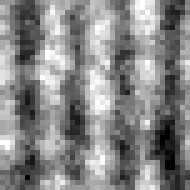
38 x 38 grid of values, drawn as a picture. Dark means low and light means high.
Ninth with the lowest average: bottom right. Stripes: upright, repeating 4 times. Grain: streaks running down.
